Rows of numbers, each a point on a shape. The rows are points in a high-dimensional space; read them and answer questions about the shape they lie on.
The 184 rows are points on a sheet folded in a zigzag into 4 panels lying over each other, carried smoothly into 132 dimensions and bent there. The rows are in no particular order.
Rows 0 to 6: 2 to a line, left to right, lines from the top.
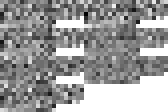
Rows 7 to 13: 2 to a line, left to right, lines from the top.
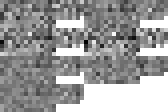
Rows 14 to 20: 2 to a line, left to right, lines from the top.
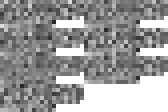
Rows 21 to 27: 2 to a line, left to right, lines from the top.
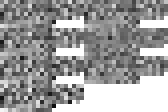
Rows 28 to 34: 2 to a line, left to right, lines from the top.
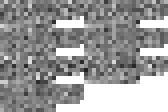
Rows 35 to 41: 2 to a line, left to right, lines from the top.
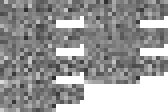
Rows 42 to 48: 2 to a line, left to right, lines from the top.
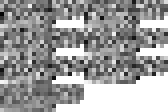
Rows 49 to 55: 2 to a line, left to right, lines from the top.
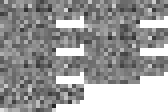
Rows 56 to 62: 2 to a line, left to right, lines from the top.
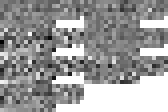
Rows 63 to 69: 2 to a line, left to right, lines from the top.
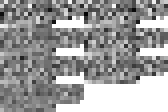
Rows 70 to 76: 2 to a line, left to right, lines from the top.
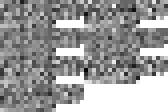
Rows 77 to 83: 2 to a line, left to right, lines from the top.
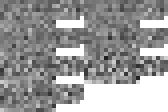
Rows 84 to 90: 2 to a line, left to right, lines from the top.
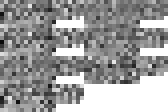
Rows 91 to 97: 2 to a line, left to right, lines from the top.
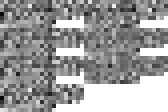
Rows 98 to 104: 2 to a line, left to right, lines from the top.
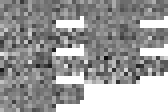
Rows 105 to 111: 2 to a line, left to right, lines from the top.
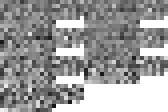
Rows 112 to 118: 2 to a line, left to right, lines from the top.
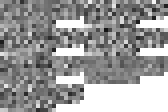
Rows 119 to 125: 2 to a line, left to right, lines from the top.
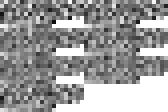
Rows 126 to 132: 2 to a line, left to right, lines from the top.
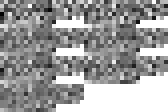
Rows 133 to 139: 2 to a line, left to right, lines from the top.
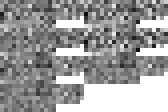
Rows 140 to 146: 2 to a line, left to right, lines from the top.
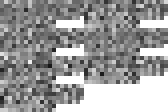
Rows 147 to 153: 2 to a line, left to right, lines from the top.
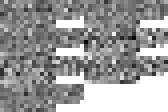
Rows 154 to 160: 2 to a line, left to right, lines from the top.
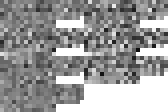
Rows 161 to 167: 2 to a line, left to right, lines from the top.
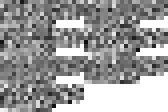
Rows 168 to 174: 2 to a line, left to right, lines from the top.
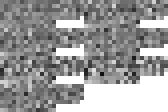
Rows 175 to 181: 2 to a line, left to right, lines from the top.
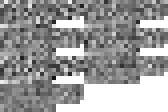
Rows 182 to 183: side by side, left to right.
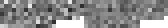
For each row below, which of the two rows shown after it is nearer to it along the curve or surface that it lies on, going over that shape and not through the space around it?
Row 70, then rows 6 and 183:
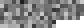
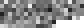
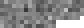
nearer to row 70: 183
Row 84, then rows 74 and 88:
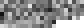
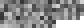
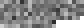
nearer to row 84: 88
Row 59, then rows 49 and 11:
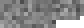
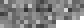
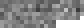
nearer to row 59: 11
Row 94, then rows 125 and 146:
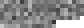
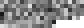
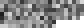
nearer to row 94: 146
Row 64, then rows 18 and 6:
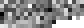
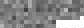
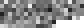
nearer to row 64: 6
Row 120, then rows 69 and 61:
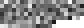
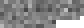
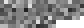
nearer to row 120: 61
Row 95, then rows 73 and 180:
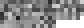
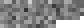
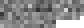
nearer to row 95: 180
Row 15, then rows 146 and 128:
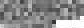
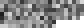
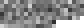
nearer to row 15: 146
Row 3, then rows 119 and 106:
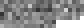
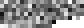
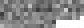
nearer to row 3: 106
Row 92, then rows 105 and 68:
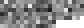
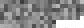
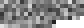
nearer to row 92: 68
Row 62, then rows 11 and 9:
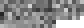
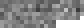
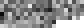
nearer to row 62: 11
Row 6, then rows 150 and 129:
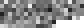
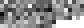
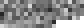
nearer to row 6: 150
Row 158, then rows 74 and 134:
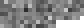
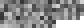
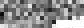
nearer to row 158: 134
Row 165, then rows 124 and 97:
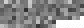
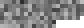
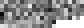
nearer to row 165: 97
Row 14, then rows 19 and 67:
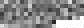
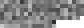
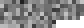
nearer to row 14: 19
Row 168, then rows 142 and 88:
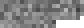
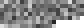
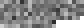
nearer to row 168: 88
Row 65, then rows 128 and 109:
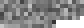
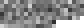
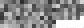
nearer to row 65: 109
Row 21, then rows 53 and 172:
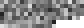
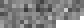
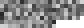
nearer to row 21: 53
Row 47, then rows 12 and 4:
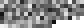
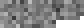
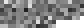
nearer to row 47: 4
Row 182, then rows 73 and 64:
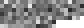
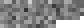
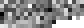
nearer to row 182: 64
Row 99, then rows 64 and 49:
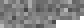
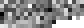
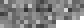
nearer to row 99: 49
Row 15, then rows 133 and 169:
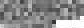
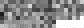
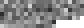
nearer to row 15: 133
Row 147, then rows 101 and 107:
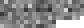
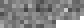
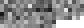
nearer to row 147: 107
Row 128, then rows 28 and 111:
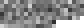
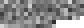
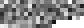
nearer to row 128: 28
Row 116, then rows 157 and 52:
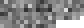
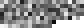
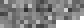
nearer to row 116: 52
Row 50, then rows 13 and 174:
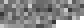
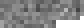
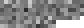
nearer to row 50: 174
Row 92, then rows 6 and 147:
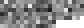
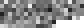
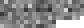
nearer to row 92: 6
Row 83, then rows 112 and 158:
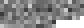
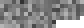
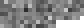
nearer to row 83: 158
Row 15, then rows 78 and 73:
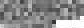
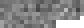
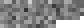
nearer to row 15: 73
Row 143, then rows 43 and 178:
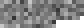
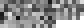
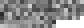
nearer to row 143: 178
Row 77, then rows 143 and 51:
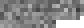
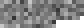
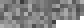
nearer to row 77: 51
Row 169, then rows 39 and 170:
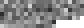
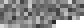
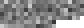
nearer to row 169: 170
